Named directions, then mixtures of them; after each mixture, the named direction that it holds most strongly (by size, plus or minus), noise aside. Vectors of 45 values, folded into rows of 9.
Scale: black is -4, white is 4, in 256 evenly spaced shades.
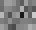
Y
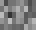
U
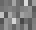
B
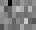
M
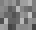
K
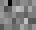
M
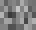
U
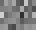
Y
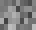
K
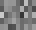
Y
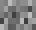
K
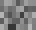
Y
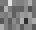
M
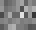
Y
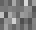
B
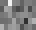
M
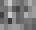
U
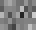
Y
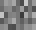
Y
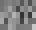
K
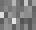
B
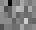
M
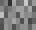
B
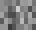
K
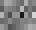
Y
